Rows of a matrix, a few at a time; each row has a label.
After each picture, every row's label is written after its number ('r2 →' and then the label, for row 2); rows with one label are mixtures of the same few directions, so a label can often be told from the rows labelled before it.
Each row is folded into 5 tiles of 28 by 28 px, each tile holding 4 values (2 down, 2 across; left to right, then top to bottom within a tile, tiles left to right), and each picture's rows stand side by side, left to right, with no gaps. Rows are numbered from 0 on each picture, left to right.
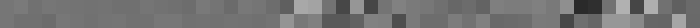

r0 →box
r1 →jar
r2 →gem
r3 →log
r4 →gem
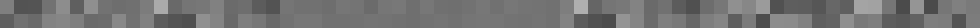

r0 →gem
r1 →box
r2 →jar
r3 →gem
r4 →box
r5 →log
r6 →gem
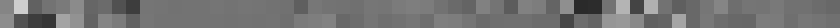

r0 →box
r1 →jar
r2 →box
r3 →jar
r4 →gem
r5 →box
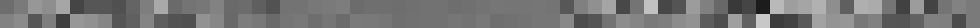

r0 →log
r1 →box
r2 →log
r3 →log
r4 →jar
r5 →log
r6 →gem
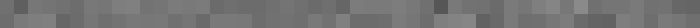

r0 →box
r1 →log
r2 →log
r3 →box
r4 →box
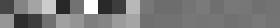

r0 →jar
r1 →gem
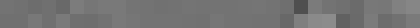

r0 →log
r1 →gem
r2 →box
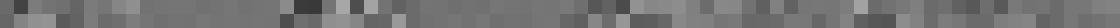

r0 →box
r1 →jar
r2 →gem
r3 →log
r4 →log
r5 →gem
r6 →box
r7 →box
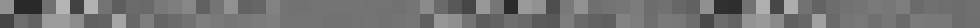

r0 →gem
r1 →jar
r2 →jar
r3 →jar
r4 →box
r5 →gem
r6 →log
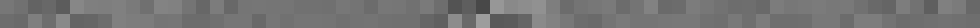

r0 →log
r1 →gem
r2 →jar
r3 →log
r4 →jar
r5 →log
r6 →jar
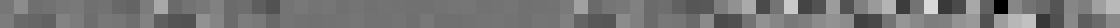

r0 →box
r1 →box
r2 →box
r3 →jar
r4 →box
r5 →jar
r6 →jar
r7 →box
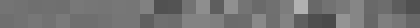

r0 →log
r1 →gem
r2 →box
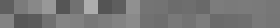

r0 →jar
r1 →log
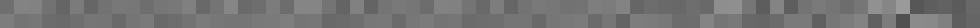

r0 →gem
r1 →jar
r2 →gem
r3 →gem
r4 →log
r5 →gem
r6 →log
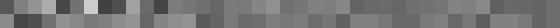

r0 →jar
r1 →box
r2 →log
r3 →log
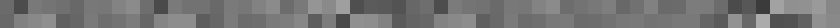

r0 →box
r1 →box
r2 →log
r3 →box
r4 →jar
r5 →log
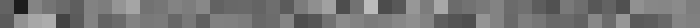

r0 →box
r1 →log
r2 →jar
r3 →box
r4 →log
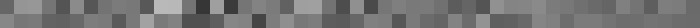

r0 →gem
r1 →gem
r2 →gem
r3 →log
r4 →jar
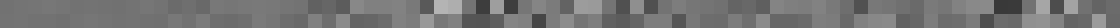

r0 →log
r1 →log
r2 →log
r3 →gem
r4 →gem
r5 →log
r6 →box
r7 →gem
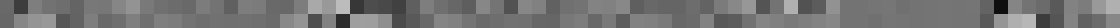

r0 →box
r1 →jar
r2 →log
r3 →jar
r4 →log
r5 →jar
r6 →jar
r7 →box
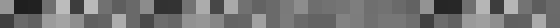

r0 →gem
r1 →gem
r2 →box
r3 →gem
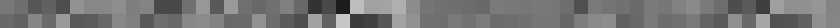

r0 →log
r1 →gem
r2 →log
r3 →log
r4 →box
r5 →log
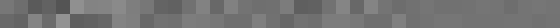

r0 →log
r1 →gem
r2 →gem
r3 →jar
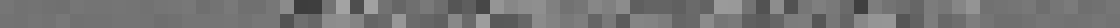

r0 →log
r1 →jar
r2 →gem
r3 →log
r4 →log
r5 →gem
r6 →box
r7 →jar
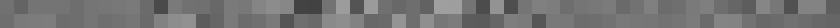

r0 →box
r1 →box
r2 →gem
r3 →gem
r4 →jar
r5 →jar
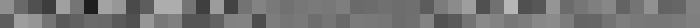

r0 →jar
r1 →gem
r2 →log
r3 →jar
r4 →jar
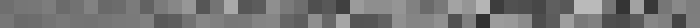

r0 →jar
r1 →jar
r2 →log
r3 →log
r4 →gem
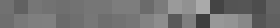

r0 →box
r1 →log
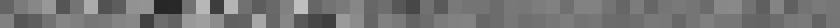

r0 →jar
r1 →gem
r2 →box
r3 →box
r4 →gem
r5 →gem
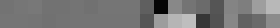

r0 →gem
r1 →box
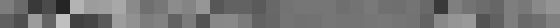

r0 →log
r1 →log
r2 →jar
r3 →box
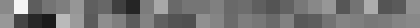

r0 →box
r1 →box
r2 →jar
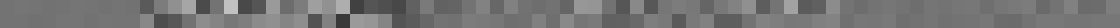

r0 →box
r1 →jar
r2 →log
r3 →gem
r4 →gem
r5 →jar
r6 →box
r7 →jar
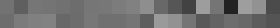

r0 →box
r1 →jar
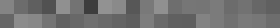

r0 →jar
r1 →box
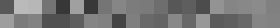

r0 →gem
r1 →log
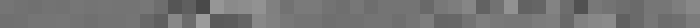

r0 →log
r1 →log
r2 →gem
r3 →jar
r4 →box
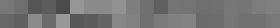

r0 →log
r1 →box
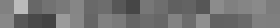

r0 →box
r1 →log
